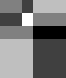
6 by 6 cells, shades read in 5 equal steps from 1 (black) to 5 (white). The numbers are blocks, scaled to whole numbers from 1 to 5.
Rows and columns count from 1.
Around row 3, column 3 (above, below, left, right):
5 4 3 1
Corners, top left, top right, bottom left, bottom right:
3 4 4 2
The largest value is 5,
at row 2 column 3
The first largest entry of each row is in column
4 3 1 1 1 1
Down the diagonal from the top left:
3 2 3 2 2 2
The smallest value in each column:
2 2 2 1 1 1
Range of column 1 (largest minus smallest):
2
